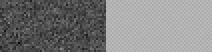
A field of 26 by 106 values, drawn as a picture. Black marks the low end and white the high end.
It is made of 1 by 2 panels. Panel 1,1: low, fine-grained. Panel 1,2: high, checkered, faint in contrast.
